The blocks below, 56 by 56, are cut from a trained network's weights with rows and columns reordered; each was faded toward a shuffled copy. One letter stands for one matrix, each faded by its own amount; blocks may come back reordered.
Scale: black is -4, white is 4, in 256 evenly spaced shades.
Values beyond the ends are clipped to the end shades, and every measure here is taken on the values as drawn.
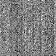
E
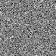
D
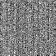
E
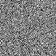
D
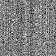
E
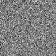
D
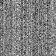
E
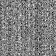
E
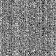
E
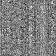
E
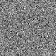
D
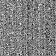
E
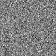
D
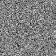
D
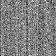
E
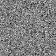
D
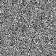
D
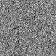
D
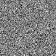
D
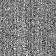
E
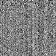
E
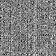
E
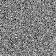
D
